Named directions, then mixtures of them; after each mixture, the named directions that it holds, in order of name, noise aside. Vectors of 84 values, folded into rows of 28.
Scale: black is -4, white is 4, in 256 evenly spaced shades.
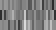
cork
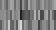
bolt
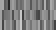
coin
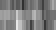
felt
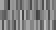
coin, cork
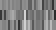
cork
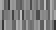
coin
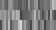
bolt, felt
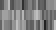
coin, felt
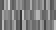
coin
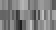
bolt, felt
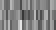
bolt, coin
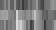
felt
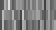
coin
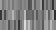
cork
